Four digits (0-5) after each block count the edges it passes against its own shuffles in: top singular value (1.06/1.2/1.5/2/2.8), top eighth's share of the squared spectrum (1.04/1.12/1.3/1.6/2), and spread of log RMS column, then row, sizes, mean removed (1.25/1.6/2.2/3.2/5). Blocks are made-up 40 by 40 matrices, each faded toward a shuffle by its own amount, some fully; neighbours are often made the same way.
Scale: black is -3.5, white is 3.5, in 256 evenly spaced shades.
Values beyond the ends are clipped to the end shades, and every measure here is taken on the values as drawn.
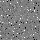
0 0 0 0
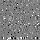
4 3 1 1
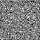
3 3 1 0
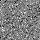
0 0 0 0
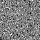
1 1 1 0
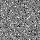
0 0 0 0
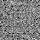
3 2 0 1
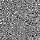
3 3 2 1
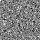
2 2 0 0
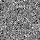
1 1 0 0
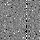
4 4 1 1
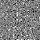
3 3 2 1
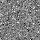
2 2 0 0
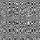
4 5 3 3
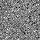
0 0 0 0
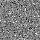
0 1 0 0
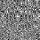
3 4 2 2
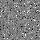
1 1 0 0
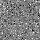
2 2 0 0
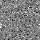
2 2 0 2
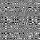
4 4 2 3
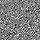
3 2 0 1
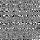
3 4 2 3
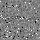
1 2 0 1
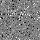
2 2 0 1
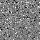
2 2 0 1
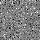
2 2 0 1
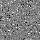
0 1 0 0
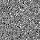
2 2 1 0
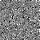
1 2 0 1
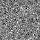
2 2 0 0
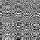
4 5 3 3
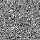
2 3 1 1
